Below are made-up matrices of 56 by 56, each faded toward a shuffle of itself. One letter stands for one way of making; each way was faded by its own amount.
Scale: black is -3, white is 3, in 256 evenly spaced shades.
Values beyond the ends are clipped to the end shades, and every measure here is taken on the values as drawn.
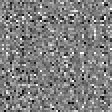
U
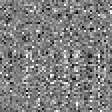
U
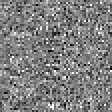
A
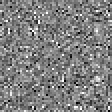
A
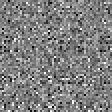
A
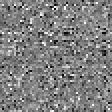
U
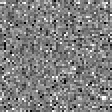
A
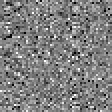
A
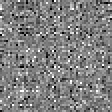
U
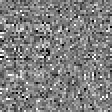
A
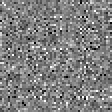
A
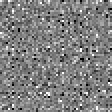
U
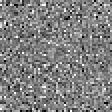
A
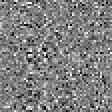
A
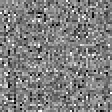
A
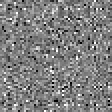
U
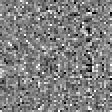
A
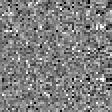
A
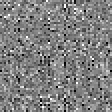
U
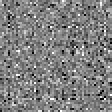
A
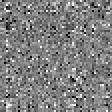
U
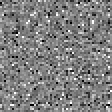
U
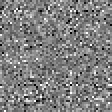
A
